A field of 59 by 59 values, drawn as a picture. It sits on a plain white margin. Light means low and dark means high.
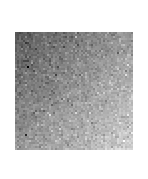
The field climbs toward the top left. Overall the values sit about 40% of the way up the scale. The values follow a bell shape. The bottom right is the ninth with the lowest average.
